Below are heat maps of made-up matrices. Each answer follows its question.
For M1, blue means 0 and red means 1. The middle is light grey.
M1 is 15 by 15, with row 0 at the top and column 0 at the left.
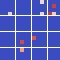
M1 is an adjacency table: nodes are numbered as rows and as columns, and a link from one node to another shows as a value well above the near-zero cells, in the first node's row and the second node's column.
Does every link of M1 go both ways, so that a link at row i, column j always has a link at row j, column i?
no
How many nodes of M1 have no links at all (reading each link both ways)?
5
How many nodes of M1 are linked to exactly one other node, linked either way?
5
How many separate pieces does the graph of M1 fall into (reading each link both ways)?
7
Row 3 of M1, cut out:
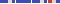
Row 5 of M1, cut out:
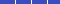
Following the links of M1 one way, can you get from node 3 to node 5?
yes
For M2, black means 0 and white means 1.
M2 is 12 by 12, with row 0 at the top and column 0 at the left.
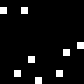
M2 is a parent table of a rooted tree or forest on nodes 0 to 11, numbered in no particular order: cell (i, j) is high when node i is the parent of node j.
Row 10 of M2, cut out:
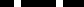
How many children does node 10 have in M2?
2
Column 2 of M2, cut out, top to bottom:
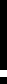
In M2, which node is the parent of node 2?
10
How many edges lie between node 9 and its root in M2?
1
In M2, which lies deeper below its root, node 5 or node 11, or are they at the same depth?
node 5
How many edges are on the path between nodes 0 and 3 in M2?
2
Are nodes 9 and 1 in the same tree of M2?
no
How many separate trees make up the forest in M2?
4
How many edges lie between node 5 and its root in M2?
2
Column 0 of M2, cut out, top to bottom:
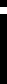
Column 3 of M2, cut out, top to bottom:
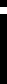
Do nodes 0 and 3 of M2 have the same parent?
yes
